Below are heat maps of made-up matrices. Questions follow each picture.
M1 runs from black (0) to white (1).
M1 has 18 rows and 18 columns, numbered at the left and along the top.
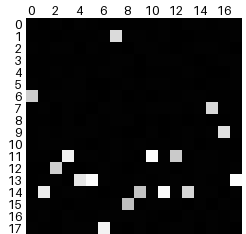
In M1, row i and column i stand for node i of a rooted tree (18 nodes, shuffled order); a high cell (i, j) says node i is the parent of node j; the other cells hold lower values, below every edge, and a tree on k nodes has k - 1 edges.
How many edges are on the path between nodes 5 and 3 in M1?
4
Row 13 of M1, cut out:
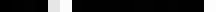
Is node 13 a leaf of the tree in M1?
no
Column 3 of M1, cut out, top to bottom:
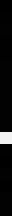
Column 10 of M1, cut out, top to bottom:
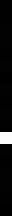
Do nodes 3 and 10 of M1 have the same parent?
yes
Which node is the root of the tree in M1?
14
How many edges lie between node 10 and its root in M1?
2
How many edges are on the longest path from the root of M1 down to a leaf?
4
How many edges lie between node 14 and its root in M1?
0
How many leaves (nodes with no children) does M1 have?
8
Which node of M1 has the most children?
14
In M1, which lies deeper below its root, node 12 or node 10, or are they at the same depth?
the same depth
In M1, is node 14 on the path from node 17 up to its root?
yes
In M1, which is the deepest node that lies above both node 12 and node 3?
11
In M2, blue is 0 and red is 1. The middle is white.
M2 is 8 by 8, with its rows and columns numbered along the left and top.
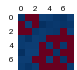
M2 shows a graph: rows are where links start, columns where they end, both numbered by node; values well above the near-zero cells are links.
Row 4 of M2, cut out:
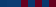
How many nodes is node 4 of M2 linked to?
3
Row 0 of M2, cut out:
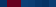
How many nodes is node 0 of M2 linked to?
2
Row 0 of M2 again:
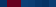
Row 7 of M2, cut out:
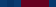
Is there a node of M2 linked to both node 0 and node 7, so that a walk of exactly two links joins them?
no
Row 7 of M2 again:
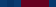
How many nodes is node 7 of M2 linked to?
4
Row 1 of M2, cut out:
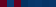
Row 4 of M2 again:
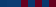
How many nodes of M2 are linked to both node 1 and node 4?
0
